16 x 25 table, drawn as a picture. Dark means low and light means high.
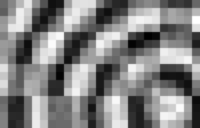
Rings: centred on the bottom right. Slope: none. Mirror symmetry: none.
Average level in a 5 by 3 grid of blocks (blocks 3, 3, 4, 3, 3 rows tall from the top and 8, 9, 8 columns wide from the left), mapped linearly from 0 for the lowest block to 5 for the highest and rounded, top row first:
235 / 430 / 334 / 242 / 233
